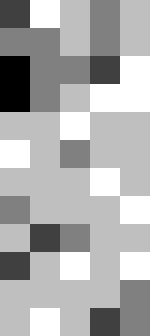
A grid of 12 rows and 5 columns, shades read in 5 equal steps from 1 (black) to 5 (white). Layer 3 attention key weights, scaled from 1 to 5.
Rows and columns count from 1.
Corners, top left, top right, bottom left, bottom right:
2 4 4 3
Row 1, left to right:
2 5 4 3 4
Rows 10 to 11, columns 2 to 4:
4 5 4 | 4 4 4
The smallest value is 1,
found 2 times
